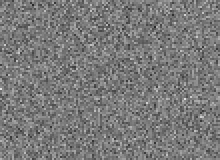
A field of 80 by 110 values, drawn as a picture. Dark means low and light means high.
On average the colour sits 50% of the way up the scale. No seam splits the table. There is no overall slope. The histogram is bell-shaped. The texture is fine-grained noise. No row or column stands out.
